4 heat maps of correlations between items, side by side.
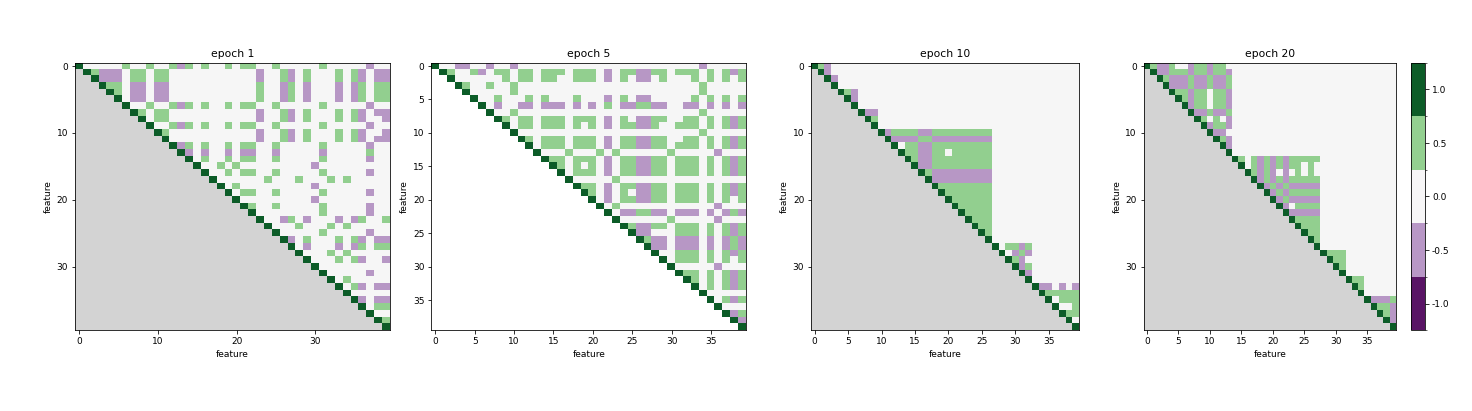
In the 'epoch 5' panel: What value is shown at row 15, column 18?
0.5
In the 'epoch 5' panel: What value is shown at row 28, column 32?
0.5
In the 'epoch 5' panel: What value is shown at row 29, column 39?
0.5
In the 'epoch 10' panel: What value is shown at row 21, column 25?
0.5
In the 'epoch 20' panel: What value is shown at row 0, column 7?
-0.5
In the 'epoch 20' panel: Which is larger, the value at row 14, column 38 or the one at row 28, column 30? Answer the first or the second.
the second
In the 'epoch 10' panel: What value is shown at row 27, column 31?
-0.5
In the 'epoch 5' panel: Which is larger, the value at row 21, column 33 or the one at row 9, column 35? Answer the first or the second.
the second
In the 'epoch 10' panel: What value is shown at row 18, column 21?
0.5
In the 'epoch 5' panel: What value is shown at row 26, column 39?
-0.5
